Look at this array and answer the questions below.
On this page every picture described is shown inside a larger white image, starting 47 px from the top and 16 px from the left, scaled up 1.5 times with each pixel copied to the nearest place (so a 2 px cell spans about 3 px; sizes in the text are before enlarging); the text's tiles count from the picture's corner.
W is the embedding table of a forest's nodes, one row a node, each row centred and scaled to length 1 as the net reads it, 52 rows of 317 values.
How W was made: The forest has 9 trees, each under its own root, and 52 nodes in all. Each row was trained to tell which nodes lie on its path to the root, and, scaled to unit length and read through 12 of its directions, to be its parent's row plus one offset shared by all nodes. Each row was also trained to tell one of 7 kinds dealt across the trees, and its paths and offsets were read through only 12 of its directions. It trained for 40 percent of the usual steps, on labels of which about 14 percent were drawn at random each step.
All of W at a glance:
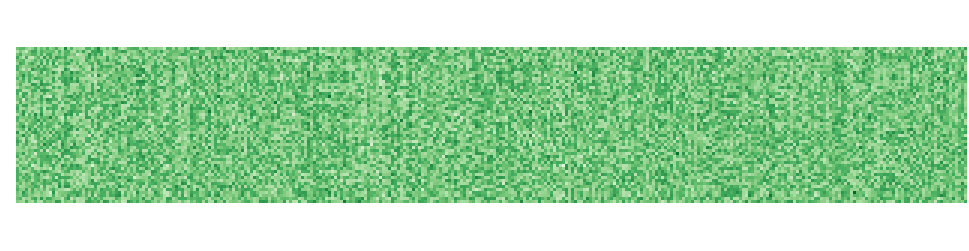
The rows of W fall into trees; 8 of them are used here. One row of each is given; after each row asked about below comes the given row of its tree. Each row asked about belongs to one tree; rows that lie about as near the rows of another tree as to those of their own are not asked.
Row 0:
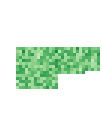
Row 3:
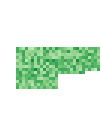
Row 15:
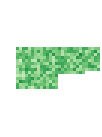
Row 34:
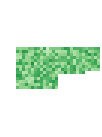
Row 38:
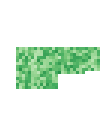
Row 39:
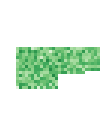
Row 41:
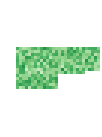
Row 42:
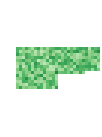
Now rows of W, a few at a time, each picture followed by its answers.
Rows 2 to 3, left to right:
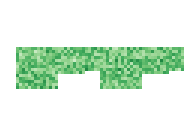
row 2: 42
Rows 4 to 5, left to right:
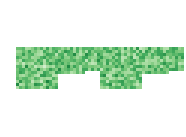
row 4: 0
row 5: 39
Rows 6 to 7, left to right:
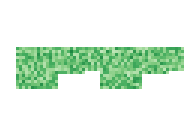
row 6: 41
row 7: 41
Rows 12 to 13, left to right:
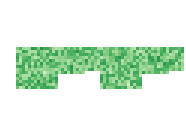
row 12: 41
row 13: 34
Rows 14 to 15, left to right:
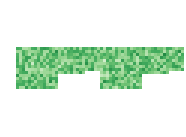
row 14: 41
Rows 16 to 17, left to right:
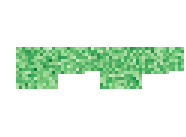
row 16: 39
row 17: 42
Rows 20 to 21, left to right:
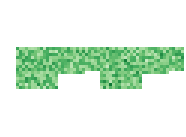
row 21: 39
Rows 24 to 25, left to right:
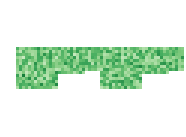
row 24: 41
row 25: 39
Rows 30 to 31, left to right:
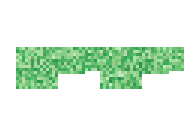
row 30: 3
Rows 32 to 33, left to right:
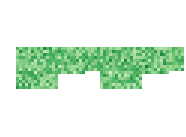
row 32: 3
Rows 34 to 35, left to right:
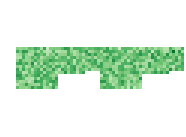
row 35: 39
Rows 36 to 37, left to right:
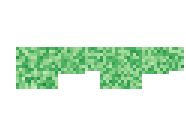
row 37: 3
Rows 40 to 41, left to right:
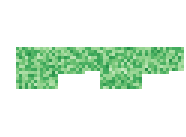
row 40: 39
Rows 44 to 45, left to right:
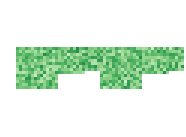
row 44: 15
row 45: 3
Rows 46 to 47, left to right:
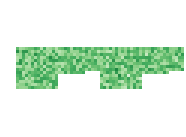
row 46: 34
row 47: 42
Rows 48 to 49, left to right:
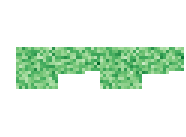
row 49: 39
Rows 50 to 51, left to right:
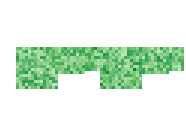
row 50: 42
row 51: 3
